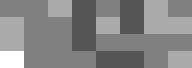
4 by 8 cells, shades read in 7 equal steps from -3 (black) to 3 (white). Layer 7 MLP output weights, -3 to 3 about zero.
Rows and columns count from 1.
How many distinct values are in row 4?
4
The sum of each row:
0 2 0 2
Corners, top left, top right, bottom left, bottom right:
0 0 3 1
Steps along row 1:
same up down up down up down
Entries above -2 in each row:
8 8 8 8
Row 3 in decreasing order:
1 0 0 0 0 0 0 -1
